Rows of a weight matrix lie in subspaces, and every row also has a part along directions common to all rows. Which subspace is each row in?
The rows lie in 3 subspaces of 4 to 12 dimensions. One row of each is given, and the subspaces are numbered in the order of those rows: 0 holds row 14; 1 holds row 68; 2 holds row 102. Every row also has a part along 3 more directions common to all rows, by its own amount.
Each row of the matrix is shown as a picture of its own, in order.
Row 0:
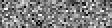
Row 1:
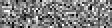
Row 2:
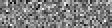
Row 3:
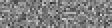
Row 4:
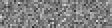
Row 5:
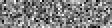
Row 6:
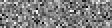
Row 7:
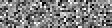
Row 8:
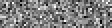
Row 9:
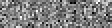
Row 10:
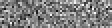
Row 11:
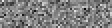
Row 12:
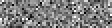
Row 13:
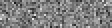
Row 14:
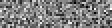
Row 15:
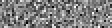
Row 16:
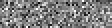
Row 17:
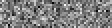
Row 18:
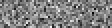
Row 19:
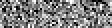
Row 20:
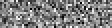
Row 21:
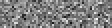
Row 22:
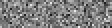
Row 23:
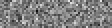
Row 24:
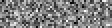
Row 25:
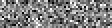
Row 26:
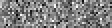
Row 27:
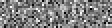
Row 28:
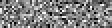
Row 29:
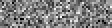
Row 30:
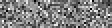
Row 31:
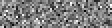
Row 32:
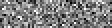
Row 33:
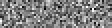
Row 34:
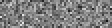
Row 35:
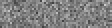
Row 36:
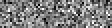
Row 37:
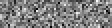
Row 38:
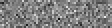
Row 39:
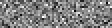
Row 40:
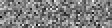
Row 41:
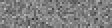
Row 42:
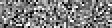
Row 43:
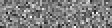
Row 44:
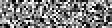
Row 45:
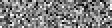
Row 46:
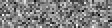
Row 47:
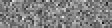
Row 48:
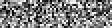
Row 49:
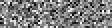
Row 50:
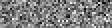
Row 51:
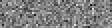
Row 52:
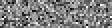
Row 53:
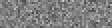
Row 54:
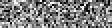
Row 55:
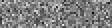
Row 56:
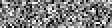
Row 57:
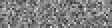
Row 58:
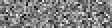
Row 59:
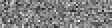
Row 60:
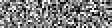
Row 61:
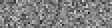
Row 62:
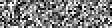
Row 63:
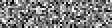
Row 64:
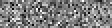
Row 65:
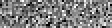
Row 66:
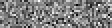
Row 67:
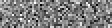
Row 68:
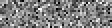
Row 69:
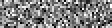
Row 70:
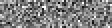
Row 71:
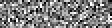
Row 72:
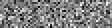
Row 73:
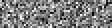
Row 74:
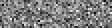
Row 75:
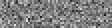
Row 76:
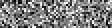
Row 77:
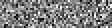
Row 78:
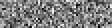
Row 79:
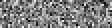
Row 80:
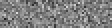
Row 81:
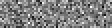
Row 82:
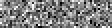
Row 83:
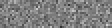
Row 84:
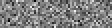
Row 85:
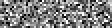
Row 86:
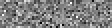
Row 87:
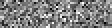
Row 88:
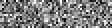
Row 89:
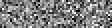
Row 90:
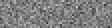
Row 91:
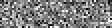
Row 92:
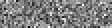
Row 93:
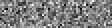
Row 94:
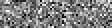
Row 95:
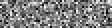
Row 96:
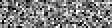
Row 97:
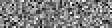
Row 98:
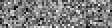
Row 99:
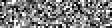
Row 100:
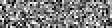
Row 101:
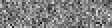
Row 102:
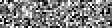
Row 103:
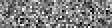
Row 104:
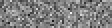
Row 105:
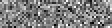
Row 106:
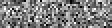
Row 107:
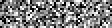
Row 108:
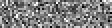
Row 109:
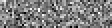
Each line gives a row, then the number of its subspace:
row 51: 1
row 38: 1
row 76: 1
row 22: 0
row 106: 0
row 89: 1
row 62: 2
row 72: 1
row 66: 1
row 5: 0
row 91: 2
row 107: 2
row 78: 1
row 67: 1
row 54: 0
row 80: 2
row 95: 2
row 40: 1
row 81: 2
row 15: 1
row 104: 2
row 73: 1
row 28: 0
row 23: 2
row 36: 1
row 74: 2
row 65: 1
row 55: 1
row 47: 2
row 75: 2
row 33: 1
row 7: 2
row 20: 2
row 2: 1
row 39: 1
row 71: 2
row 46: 1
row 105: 1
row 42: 2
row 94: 0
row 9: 0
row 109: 2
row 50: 0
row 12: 2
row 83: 2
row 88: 0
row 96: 1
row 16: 2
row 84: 2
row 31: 2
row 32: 0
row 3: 0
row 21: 0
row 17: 1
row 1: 0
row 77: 1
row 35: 0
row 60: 1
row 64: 2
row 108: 2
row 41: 0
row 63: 2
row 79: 0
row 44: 1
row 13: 1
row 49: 2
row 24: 2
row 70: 1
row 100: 2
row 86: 1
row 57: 0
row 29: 1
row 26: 2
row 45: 0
